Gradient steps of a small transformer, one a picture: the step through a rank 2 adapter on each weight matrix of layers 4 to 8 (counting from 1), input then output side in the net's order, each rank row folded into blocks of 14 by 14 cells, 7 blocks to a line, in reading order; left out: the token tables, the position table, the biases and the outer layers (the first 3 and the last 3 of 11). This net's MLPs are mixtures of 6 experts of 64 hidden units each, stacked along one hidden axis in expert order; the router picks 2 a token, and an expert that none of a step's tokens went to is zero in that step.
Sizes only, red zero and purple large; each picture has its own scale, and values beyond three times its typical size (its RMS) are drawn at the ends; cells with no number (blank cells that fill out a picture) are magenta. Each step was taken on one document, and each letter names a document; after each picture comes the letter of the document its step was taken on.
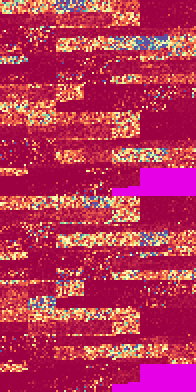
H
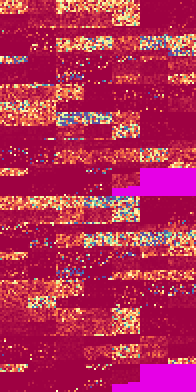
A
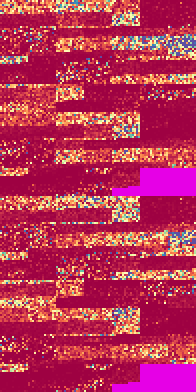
H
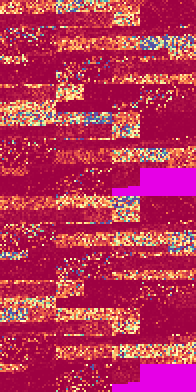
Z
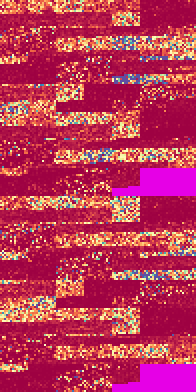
Z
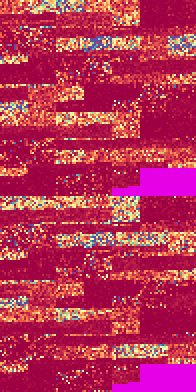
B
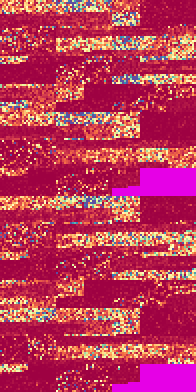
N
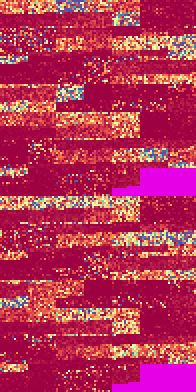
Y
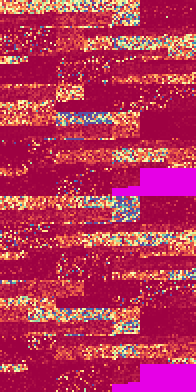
Y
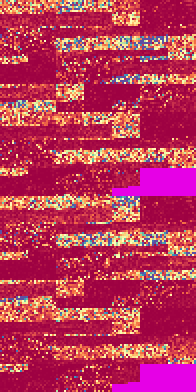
Z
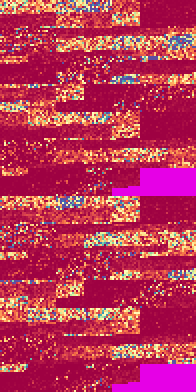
H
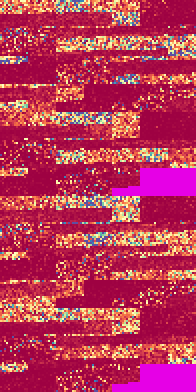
N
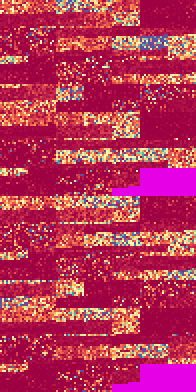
B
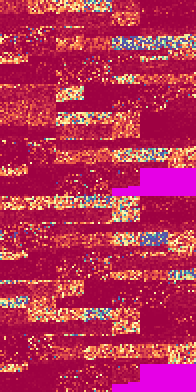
Y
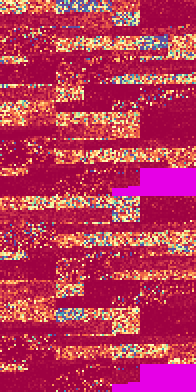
Z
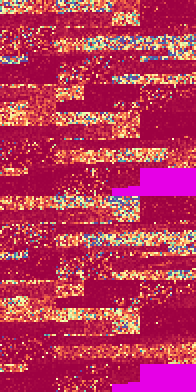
Z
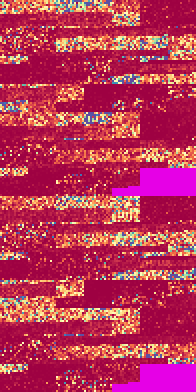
N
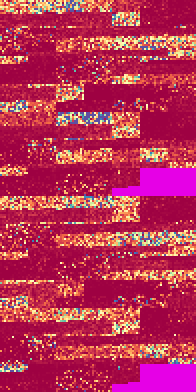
N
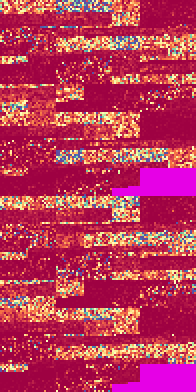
H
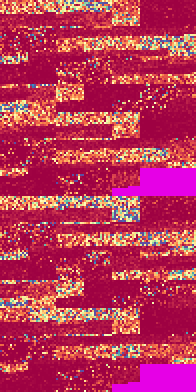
B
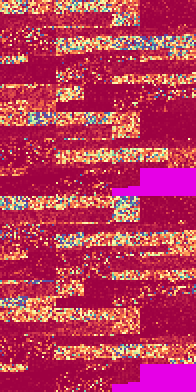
H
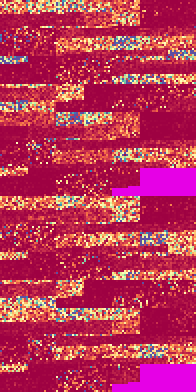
N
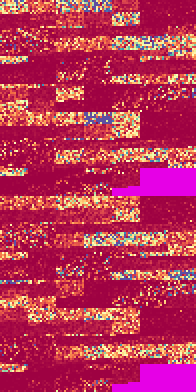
H
